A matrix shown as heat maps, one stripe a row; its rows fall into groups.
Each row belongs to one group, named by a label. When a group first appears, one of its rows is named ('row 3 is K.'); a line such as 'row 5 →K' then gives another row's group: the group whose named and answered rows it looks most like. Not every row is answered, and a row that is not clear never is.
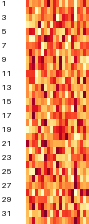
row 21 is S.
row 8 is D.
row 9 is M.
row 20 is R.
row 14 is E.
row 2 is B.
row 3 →B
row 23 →D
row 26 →M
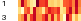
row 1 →D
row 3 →M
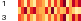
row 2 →M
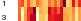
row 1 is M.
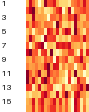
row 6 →D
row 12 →S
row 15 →M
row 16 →M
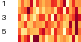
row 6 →S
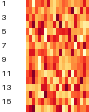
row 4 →M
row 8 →M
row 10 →D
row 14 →D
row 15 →M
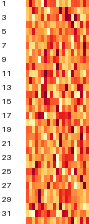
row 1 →D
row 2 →R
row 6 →M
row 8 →E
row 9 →D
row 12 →D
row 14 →S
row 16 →E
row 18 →E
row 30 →M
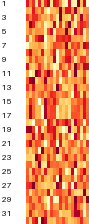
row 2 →R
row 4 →B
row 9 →B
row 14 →M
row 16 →D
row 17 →D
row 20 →M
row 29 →R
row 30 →R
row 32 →S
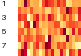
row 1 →R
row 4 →S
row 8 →B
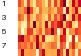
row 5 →E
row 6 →S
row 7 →S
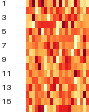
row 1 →M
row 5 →D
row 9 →B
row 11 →R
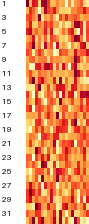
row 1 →S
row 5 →S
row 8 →R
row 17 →E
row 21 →B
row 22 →B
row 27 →D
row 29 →S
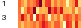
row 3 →D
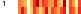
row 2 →B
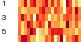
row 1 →M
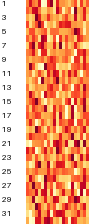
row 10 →D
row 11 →E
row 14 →D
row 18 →B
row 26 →D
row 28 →S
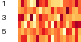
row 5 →M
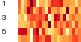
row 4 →E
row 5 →S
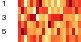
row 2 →D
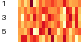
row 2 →M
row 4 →M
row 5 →E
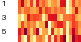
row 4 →B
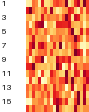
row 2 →S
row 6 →R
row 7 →M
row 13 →E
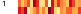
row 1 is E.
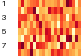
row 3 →S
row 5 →E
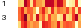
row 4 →R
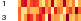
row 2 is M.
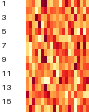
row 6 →D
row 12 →R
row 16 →B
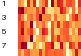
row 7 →B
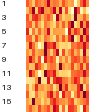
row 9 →D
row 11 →D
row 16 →E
